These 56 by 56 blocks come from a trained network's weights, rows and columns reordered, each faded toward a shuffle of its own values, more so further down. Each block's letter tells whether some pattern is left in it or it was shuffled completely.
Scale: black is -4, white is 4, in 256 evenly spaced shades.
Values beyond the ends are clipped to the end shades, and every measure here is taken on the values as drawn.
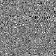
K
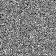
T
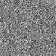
K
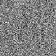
K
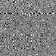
K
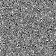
T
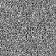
K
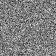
T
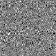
K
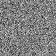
T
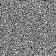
T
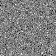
T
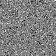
T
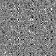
K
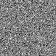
T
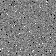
T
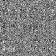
K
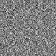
K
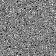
T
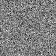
T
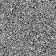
T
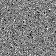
T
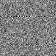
K
